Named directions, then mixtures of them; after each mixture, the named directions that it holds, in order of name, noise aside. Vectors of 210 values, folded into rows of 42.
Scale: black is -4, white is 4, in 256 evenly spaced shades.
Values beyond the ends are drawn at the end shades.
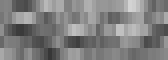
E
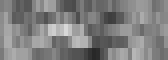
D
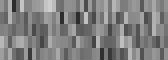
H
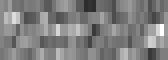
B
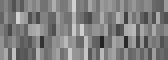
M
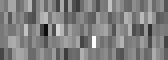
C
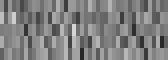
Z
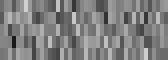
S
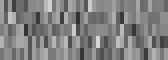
H, Z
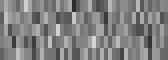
C, S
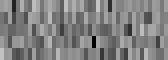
C, H, Z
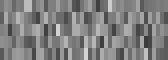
C, M, S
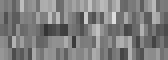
B, D, H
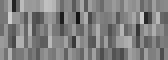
H, S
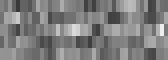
B, E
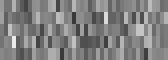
S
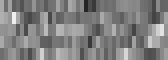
B, Z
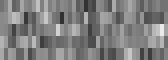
B, H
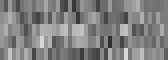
D, S, Z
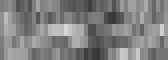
B, D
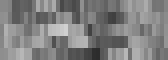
D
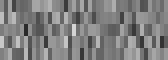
H, Z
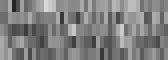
E, H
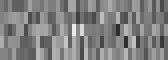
M, Z
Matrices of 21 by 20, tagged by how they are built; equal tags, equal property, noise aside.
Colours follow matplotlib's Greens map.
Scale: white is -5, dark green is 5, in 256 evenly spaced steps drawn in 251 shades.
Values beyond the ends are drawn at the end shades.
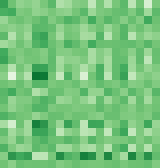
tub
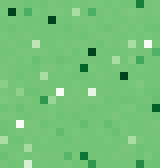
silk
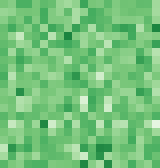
tub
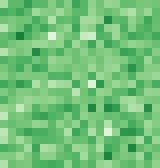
tub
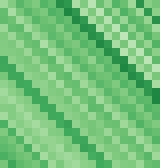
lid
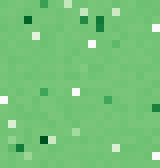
silk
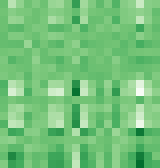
tub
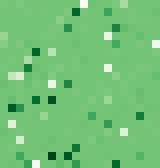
silk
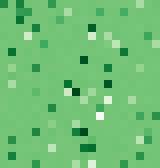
silk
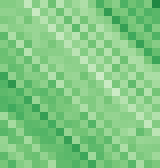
lid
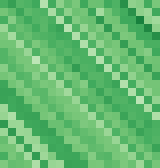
lid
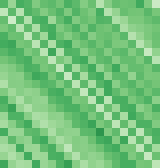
lid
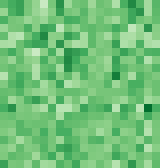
tub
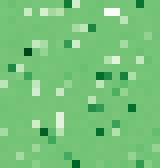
silk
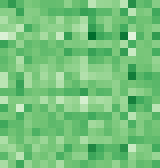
tub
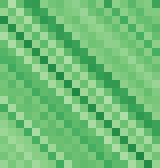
lid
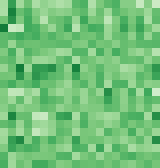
tub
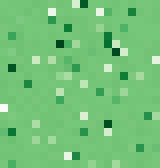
silk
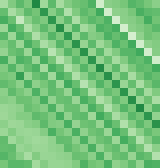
lid
